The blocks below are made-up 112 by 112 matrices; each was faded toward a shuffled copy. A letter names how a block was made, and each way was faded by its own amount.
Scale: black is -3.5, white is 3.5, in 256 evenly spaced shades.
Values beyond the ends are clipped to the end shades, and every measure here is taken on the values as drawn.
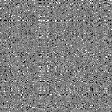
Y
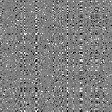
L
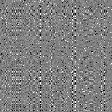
L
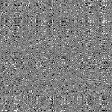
Y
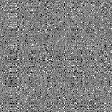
Y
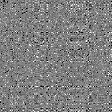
Y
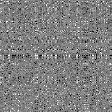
Y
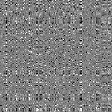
L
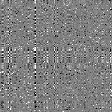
L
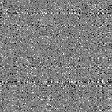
Y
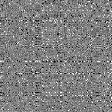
Y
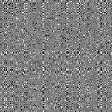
L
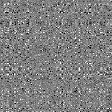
Y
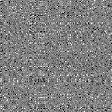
Y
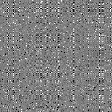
L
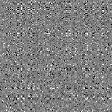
Y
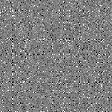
Y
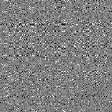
Y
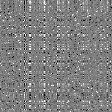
L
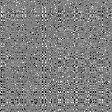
L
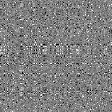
Y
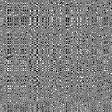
L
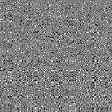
Y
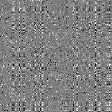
L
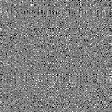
Y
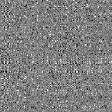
Y
